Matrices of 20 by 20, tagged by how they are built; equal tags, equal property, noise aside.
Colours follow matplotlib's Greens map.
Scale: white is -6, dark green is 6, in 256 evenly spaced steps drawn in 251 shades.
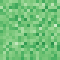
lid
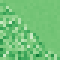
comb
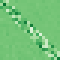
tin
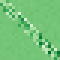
tin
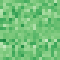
lid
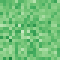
lid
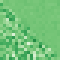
comb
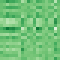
lid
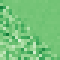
comb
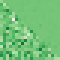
comb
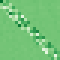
tin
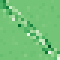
tin
